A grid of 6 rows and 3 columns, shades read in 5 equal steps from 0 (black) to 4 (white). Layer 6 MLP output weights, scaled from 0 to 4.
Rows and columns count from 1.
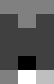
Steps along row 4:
same same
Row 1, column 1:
2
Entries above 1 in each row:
3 1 0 0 0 3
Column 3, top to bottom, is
2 1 1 1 1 3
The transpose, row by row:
2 1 1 1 1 2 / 2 2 1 1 0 4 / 2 1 1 1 1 3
